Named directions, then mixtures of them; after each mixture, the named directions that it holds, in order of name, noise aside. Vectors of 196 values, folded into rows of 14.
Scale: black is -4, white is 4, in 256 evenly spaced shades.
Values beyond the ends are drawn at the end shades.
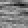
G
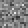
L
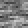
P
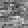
L, P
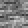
P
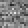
G, L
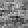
L, P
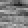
G, P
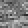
L, P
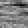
G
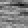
G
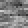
G, P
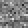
L, P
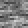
P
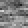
G, P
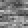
G, P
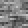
P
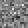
L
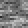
P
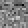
G, L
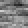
G, P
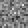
L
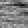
G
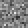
L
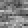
G, P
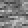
P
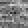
G, L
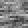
P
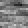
G, P
